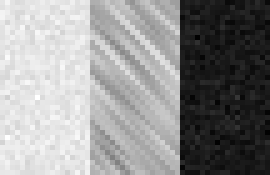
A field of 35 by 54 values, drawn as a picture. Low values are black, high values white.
It is made of 1 by 3 panels. Panel 1,1: very high, fine-grained, faint in contrast. Panel 1,2: high, slanting down to the right. Panel 1,3: very low, fine-grained, faint in contrast.
